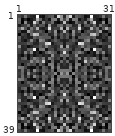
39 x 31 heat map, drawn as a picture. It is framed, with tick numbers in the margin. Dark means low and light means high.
Histogram: skewed, a long tail of high values. Seam: none. Slope: none. Average level on the scale: 30%. Grain: fine. Mirror symmetry: left to right and top to bottom. Stripes: none.
